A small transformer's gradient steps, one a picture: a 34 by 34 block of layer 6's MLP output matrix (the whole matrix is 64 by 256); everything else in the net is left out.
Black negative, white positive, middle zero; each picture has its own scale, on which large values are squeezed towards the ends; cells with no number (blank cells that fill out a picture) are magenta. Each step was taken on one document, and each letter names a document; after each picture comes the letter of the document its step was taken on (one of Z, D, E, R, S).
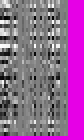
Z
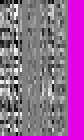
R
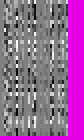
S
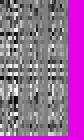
R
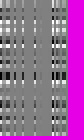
Z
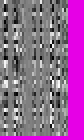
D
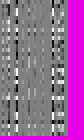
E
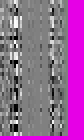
R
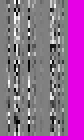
E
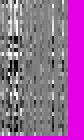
R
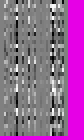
E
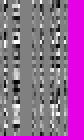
D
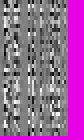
D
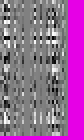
Z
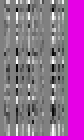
E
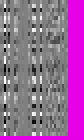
D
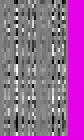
E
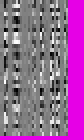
D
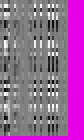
Z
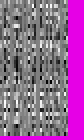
D
